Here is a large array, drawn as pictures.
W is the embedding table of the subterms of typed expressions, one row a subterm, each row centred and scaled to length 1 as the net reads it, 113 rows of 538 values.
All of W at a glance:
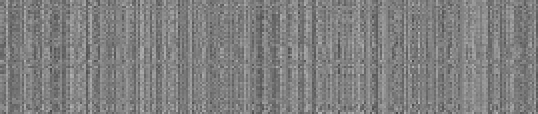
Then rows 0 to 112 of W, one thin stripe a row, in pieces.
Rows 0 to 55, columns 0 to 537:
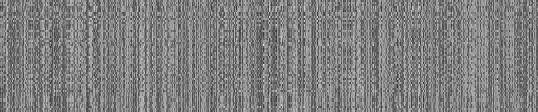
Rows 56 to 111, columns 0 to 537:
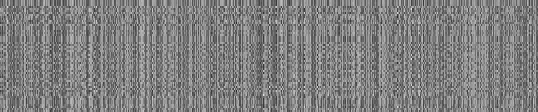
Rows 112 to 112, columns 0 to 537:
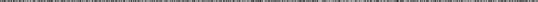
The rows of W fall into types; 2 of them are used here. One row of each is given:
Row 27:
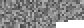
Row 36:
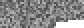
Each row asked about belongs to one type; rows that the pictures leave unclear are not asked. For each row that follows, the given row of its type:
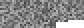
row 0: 27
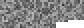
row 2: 27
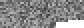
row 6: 36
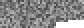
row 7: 36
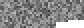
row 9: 27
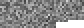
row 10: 36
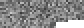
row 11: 36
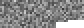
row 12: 36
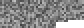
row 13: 36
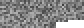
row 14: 36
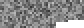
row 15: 27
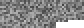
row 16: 36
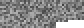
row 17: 36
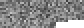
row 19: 36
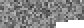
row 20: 27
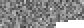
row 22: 27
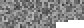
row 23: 27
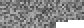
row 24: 36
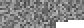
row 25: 27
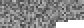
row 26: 36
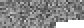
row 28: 36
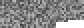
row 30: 36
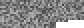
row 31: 36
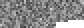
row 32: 27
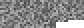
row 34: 27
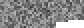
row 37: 27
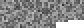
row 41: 27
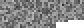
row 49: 27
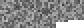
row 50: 27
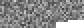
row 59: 36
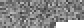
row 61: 36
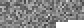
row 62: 36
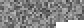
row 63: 27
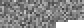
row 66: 36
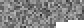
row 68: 27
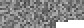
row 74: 27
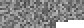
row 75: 27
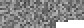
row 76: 27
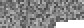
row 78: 36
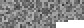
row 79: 27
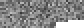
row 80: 36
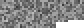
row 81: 27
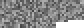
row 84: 27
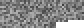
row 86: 36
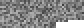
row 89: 36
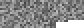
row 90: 27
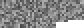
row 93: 27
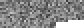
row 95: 36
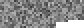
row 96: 27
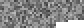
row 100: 27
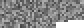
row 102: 27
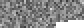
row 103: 27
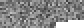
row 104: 36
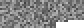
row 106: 27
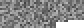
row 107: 27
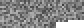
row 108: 36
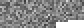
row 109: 36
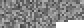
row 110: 27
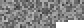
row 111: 27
